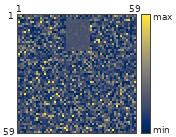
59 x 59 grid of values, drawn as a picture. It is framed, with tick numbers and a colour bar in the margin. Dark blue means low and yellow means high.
An odd patch, calmer than its surroundings, sits in the top middle. There is no overall slope. The texture is fine-grained noise. The top middle is the calmest part. No row or column stands out. On average the colour sits 30% of the way up the scale.
